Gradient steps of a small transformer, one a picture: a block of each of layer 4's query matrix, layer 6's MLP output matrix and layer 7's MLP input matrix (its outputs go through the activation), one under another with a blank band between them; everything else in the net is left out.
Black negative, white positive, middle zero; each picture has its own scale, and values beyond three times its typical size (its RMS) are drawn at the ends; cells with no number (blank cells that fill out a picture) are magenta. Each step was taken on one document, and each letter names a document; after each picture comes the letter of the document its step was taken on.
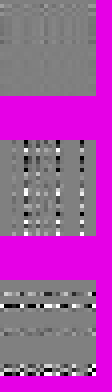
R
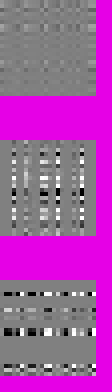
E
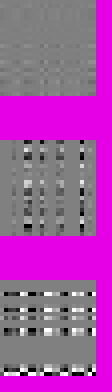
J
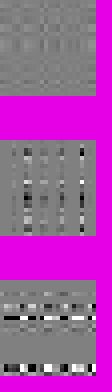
J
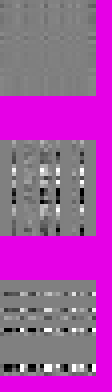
E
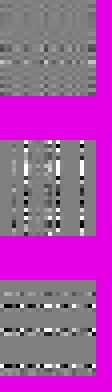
R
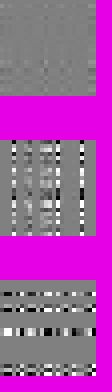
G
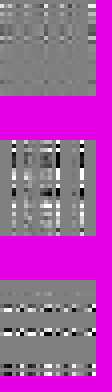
G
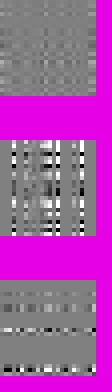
G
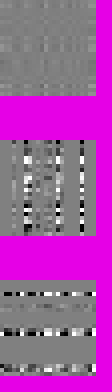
R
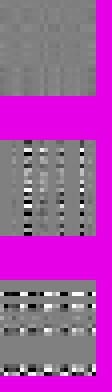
J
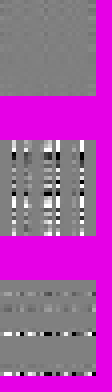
G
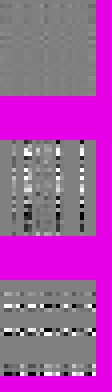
R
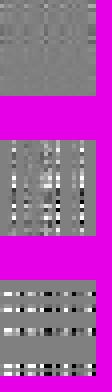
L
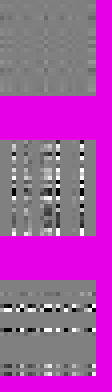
G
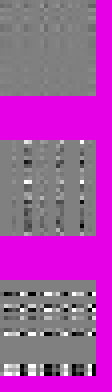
J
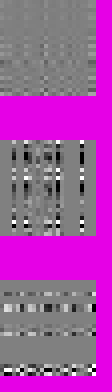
R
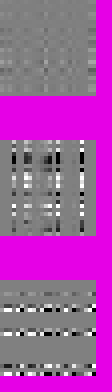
G
